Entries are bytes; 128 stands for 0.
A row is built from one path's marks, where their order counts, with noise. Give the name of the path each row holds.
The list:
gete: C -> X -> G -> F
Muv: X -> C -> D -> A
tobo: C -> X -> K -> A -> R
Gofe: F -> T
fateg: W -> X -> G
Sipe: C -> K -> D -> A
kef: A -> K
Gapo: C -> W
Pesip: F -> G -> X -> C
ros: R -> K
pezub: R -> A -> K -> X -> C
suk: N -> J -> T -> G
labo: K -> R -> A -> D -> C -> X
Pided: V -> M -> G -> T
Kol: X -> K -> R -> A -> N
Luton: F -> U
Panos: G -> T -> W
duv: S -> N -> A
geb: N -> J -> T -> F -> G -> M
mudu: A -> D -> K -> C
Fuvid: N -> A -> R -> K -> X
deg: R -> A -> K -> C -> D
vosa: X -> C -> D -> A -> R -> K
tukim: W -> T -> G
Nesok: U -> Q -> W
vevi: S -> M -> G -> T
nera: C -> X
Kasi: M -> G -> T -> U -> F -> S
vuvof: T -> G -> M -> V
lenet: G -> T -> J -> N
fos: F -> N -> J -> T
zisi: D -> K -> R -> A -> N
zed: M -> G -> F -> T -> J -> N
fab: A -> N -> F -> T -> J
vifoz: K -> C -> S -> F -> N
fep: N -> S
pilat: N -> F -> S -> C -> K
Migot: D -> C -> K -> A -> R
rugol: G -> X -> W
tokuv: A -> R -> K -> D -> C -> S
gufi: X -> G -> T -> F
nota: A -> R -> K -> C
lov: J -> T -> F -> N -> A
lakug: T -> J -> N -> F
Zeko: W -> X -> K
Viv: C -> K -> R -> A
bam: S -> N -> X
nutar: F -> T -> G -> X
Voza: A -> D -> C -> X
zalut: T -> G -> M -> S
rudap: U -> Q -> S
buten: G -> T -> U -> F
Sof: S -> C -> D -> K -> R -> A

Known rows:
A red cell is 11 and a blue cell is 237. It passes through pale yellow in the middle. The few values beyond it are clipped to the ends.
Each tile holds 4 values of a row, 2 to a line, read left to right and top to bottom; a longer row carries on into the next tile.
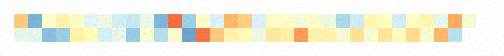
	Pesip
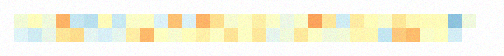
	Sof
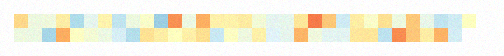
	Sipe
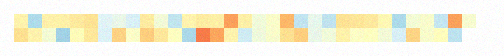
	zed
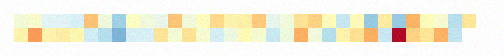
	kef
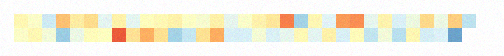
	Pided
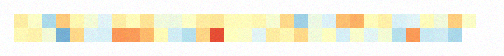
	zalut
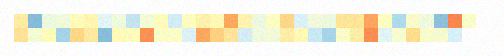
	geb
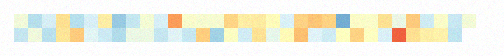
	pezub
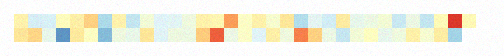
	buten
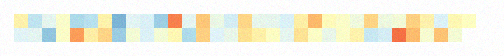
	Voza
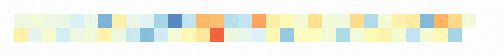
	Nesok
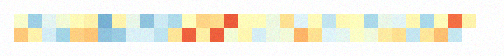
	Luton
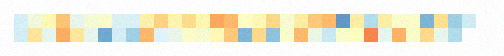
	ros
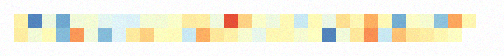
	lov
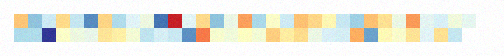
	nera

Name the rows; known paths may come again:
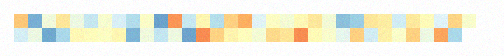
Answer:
gete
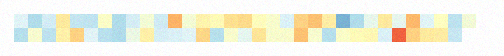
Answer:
pezub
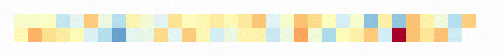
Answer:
kef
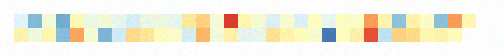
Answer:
lov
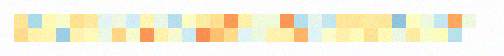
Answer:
zed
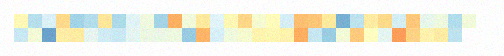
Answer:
tobo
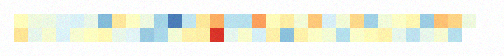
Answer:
Nesok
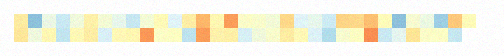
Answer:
geb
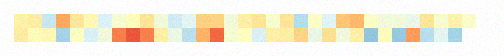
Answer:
vevi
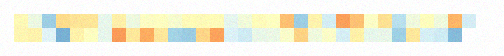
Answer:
vuvof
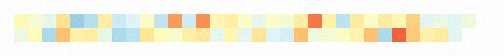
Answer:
Migot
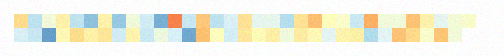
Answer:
Muv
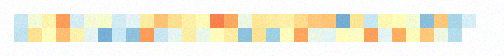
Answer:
ros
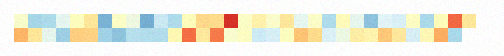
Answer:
Luton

